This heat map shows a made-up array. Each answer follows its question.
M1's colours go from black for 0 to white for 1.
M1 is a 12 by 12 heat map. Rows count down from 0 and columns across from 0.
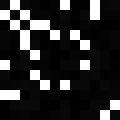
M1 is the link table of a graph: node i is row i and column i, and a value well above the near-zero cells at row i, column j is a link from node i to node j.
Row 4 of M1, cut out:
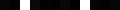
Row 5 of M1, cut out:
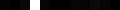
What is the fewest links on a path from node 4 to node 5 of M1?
3
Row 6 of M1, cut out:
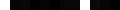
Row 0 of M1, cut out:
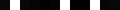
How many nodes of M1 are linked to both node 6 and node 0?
0
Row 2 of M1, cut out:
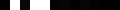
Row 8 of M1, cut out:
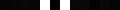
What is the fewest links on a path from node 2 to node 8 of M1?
2
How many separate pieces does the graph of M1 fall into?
2
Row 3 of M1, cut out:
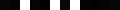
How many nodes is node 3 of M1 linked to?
3
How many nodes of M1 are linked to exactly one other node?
4
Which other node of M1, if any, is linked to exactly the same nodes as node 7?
node 5
